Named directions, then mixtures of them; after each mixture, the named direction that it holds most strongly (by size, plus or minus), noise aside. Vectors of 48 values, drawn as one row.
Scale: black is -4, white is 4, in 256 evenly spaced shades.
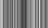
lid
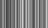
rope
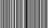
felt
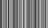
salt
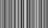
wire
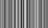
wire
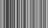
rope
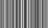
wire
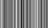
wire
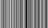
felt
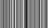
felt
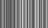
rope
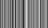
felt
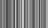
rope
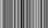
wire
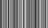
salt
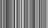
rope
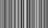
wire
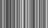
rope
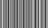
salt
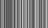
rope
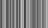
wire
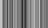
lid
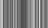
lid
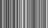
rope
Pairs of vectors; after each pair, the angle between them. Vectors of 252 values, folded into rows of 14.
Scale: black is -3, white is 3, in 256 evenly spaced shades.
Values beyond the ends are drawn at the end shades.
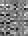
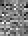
nearly opposite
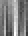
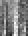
nearly parallel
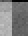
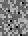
orthogonal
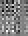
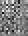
nearly opposite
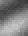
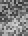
partly aligned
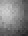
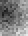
nearly opposite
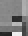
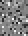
orthogonal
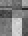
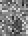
partly opposed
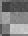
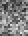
partly aligned
